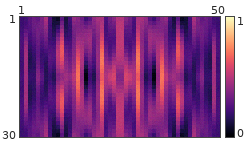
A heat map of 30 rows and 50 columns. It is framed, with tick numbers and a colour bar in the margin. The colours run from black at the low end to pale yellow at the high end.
The grain runs up and down. It mirrors both left to right and top to bottom. No overall slope runs across the table.
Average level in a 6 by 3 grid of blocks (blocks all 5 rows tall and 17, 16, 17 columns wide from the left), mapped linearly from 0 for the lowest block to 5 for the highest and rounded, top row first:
030 | 242 | 252 | 252 | 242 | 030
